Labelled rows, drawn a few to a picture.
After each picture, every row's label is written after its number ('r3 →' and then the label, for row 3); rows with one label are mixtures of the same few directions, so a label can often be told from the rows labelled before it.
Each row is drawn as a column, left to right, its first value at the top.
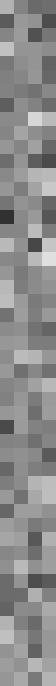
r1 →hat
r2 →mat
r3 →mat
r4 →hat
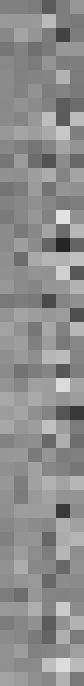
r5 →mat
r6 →mat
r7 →hat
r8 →mat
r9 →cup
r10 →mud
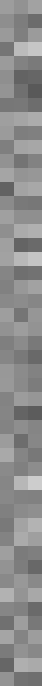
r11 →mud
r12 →mud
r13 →mud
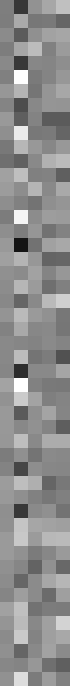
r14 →hat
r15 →cup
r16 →mud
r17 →mat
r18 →mat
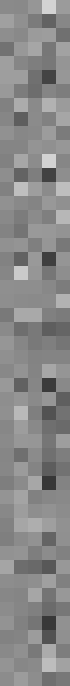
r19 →mud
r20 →mud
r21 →mud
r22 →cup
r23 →mat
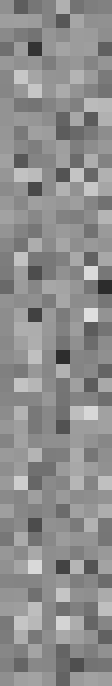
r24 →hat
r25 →cup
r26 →mud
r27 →cup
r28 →mat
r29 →cup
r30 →mud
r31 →hat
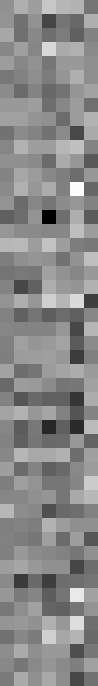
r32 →cup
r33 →hat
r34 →hat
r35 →hat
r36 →hat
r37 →mat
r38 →mat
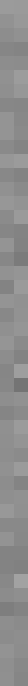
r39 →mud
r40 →hat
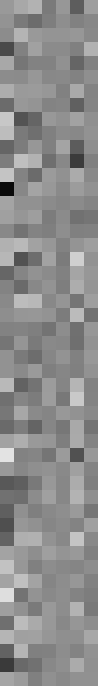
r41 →mud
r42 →mat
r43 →mat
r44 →hat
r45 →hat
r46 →hat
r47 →hat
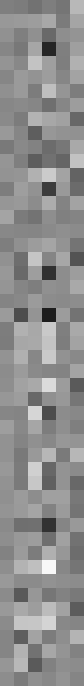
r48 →hat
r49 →mud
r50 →cup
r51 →mud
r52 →hat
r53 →hat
